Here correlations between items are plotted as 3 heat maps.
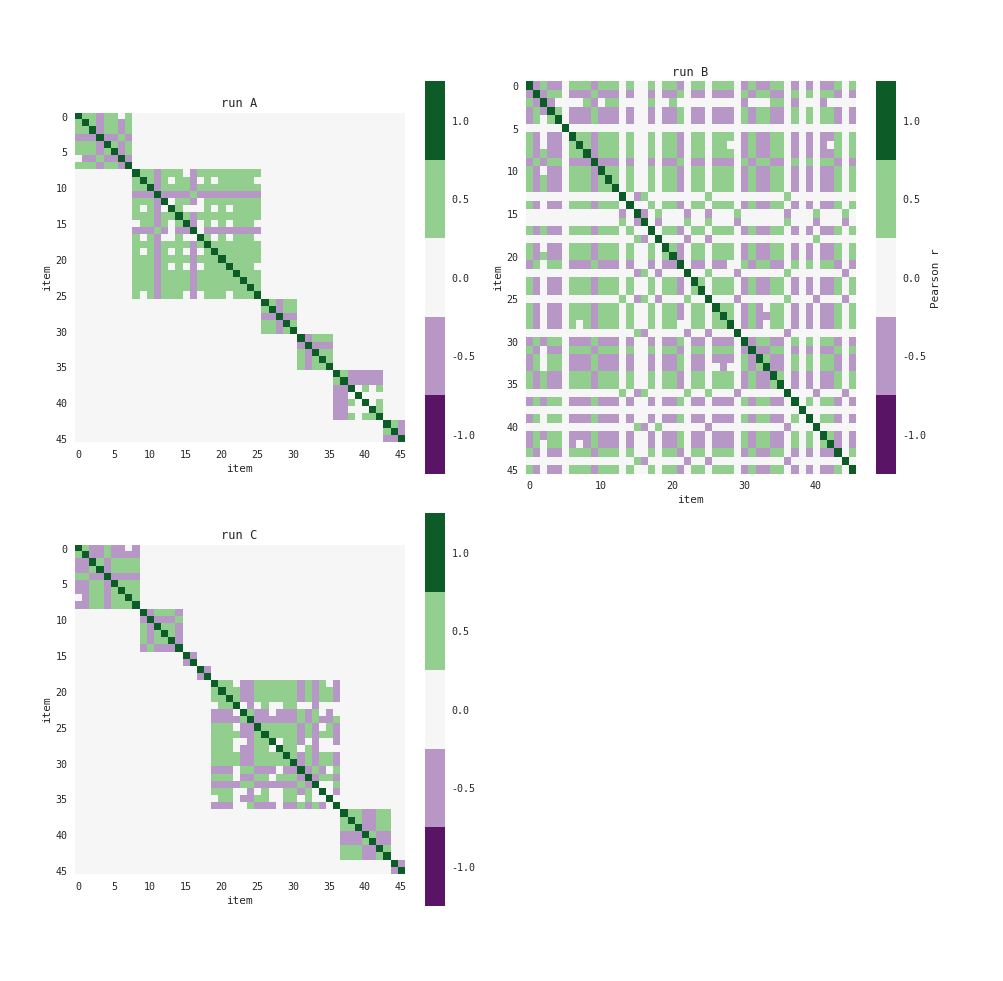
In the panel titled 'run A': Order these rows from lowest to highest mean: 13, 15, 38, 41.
41, 38, 15, 13
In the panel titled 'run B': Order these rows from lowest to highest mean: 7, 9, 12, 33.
9, 33, 7, 12
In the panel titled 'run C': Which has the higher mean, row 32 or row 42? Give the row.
32
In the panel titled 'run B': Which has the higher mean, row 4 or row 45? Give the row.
45
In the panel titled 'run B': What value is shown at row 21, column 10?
-0.5
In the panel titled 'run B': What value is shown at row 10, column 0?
0.5
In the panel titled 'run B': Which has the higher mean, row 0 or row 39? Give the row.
0
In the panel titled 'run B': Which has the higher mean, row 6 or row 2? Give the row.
6
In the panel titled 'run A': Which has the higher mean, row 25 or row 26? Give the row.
25
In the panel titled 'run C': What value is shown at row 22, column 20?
0.5
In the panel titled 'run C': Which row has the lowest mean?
24
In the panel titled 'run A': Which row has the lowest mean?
11
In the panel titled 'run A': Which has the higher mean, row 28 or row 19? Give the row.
19
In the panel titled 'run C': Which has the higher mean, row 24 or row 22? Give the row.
22
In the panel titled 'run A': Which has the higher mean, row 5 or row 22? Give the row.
22
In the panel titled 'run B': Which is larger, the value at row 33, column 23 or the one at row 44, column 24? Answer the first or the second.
the second
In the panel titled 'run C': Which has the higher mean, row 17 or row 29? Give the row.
29
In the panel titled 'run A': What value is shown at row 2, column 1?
0.5
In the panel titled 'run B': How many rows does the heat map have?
46
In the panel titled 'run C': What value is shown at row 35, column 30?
0.5
